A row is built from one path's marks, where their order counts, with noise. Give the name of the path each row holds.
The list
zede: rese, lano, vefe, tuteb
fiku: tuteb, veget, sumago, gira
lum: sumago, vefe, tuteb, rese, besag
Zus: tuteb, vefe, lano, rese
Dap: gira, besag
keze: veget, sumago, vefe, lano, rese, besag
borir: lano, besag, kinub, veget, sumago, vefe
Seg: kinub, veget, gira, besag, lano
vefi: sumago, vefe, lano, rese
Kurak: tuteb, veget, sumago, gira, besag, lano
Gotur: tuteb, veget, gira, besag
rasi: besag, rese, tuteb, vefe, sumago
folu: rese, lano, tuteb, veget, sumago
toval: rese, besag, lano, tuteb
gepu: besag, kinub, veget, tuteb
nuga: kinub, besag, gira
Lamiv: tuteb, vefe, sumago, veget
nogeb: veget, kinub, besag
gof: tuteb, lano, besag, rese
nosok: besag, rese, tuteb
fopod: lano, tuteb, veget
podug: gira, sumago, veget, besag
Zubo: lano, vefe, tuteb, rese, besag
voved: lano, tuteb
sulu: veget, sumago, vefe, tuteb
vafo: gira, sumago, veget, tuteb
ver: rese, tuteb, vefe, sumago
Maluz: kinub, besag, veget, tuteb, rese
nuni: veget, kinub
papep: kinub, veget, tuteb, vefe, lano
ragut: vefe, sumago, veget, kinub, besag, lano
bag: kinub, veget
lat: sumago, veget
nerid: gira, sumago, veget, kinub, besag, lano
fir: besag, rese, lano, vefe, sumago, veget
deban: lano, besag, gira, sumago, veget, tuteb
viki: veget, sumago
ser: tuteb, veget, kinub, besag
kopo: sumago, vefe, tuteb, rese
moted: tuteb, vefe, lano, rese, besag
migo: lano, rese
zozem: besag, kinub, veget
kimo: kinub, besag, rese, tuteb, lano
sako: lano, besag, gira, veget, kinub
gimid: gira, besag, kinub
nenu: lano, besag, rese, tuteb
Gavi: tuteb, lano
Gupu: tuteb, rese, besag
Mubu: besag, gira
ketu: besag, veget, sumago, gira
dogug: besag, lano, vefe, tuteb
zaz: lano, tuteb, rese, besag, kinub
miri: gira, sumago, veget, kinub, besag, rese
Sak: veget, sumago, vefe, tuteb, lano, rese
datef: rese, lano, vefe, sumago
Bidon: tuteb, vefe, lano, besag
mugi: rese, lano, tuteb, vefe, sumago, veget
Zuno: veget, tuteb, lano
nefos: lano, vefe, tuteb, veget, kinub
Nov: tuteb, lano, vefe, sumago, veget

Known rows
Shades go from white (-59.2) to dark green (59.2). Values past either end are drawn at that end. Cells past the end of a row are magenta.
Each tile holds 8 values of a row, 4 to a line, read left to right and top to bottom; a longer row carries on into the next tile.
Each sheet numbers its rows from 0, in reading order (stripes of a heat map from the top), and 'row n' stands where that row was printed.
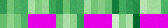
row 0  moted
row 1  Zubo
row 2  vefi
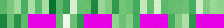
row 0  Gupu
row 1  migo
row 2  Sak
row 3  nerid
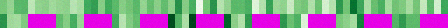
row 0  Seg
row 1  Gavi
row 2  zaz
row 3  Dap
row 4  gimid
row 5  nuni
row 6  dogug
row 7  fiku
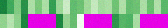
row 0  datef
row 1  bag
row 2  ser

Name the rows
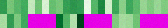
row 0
sulu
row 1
Mubu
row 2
nefos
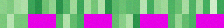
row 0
voved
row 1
zede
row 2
deban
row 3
folu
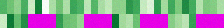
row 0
viki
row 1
nogeb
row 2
nuga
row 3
borir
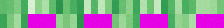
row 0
miri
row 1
keze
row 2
mugi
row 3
papep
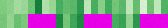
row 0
fopod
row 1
nosok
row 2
vafo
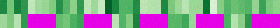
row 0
ragut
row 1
ver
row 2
kopo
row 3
Zuno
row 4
nenu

